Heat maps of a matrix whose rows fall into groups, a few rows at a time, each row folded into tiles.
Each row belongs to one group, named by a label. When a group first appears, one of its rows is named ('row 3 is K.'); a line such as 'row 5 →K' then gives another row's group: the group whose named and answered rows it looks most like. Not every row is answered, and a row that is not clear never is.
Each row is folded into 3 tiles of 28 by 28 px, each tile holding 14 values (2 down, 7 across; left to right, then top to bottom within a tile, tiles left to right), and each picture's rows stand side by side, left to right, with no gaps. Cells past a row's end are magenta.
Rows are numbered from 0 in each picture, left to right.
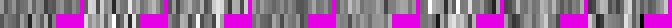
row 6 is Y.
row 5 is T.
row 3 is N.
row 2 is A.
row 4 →Y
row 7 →Y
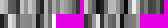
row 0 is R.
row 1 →R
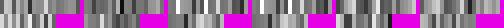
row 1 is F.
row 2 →T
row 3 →T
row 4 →Y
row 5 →Y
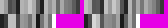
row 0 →R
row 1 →R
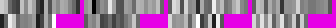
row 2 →A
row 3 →A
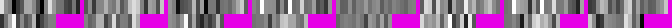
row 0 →R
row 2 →F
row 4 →N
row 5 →A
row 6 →T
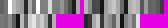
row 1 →R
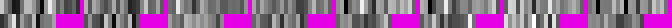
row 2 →T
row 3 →N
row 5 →F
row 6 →A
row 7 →F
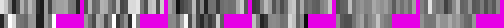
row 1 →A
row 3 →Y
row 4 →Y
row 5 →T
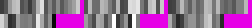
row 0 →Y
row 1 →A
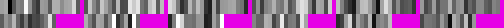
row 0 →F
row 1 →A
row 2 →R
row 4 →R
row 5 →N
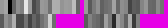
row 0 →F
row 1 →N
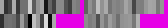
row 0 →N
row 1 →Y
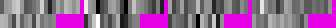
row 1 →R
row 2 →N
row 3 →T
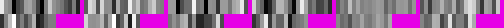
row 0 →R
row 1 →A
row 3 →R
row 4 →Y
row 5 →A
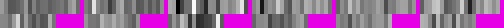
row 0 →F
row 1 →T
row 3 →F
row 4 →Y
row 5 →Y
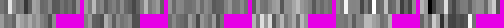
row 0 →T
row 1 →N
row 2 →N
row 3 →A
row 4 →T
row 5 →F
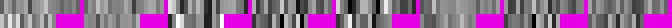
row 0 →A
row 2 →R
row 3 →N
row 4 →R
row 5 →Y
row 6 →N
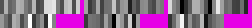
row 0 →A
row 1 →N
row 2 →R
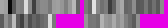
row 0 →F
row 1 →T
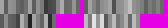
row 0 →N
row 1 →A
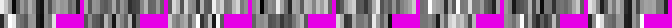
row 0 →R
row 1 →N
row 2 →A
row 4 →Y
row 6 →F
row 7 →R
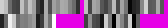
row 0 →R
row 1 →N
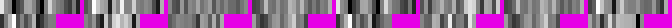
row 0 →R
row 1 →T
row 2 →N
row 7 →T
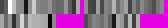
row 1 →N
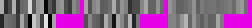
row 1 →N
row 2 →F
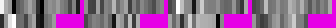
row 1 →N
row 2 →T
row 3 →Y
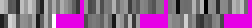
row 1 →N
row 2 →F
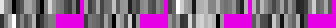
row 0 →R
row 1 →N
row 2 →T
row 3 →N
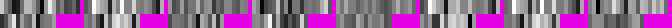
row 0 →R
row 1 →T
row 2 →N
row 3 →F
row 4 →N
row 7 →F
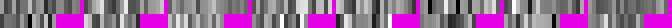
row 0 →N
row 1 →Y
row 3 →A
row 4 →R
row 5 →F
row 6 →T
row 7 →F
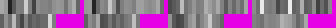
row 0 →F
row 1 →F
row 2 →Y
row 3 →T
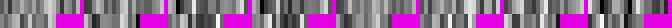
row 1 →Y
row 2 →F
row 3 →F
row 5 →A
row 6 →Y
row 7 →R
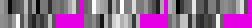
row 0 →F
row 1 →T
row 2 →F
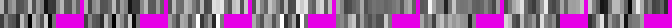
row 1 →N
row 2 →A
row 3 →A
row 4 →F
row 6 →Y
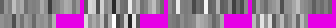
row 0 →Y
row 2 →T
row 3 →A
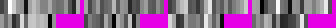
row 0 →T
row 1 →N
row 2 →Y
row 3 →F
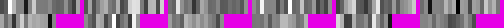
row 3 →T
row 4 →Y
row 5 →F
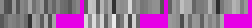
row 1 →A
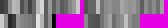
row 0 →Y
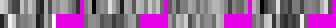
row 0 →R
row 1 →F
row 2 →A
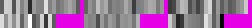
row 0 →A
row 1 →Y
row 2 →Y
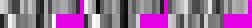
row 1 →R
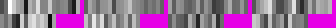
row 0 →T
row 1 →A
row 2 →N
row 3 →Y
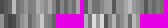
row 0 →Y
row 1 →A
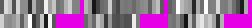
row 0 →A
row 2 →T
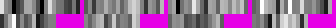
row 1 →A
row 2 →F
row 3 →T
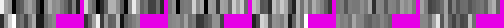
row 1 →R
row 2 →F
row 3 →R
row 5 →F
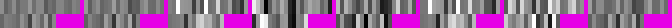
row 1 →N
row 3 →R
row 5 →T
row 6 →A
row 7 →N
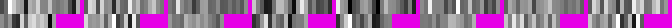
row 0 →T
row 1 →A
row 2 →T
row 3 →R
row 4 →R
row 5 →T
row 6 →A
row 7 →A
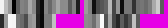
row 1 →F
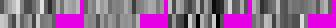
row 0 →Y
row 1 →Y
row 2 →N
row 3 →F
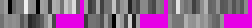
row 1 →N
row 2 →T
